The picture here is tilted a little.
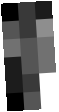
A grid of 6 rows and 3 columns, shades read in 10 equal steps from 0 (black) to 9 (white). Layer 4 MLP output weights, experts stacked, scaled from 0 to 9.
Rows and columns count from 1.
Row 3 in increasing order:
3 4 4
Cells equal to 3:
4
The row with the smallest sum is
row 1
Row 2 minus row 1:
3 0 4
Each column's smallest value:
0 2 1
